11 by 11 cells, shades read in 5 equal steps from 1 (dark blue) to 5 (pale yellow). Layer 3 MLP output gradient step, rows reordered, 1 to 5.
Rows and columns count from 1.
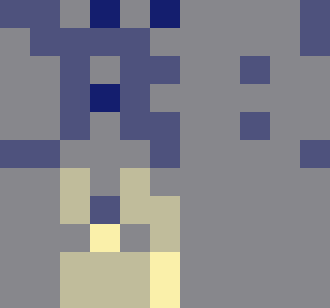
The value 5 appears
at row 9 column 4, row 10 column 6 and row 11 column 6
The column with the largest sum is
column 6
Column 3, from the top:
3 2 2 2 2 3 4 4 3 4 4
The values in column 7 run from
3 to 3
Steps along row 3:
same down up down same up same down up same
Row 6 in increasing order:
2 2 2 2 3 3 3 3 3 3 3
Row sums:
26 28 29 29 29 29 35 35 36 38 38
